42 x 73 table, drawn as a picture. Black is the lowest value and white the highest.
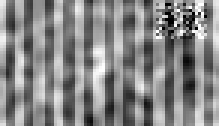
In the top right lies a patch that is rougher than the rest. The top right is the roughest part. Stripes running up and down repeat 11 times from left to right. No overall slope runs across the table.
